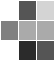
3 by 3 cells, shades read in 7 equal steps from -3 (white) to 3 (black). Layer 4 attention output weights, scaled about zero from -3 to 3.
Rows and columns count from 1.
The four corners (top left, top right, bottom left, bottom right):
-3 -2 -3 1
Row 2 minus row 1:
3 -2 1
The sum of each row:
-4 -2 0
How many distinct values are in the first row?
3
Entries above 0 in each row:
1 0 2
